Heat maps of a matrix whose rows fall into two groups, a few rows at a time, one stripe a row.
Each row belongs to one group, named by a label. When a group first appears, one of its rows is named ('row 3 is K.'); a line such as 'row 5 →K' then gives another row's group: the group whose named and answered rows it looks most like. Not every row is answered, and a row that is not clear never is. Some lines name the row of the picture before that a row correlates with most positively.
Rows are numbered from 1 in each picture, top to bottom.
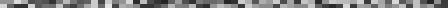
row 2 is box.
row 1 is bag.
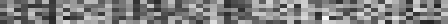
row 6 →bag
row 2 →bag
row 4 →bag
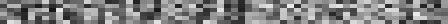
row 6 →bag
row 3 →box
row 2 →bag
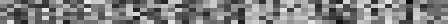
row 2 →bag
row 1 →box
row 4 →box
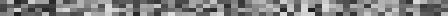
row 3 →bag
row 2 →bag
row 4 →box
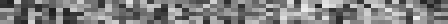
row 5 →box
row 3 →box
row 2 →bag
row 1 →bag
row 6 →box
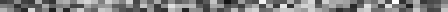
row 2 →box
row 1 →bag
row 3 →box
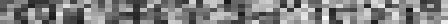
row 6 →box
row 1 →bag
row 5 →box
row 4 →box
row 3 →box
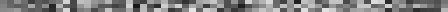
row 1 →bag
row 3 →bag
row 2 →box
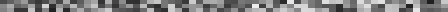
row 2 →box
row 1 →bag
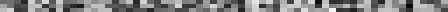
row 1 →box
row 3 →box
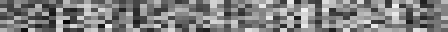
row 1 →bag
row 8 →box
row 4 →box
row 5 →bag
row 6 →box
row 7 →bag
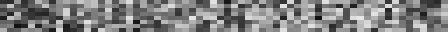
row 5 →bag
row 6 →box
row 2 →box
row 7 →box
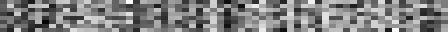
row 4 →bag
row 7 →bag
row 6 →bag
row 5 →box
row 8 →bag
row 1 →bag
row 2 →box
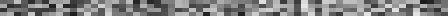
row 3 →bag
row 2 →box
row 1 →bag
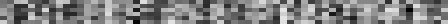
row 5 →box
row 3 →box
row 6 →box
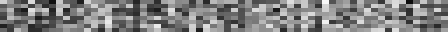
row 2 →bag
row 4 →box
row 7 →bag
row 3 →box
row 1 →box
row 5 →bag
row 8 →bag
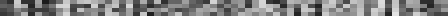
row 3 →bag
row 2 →bag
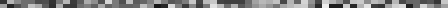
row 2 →box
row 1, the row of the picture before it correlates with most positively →3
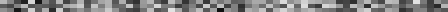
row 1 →box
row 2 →bag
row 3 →box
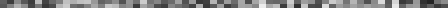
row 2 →bag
